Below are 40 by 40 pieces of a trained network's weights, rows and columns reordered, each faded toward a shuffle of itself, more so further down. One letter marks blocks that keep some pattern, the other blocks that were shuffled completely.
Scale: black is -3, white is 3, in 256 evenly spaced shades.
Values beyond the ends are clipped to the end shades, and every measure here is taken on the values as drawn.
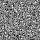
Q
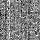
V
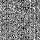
V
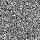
V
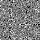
V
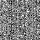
V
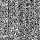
V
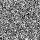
Q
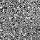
V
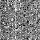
V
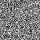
V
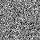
Q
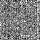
V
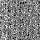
V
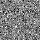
V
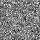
V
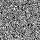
Q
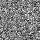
Q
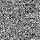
V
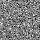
Q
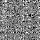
V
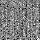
V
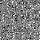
V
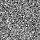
Q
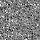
V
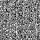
V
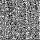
V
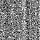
V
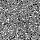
Q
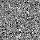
V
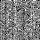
V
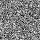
Q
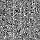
V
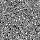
Q
